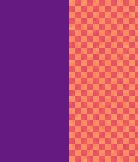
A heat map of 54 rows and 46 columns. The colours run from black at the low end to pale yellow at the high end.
It is made of 1 by 2 panels. Panel 1,1: low, flat. Panel 1,2: high, checkered.
